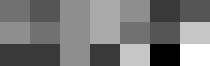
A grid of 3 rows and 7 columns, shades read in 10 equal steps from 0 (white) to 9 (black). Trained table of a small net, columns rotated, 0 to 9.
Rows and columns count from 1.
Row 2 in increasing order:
2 3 4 4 5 5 6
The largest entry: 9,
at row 3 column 6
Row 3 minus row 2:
3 2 0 4 -3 3 -2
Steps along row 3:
same down up down up down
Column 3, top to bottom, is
4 4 4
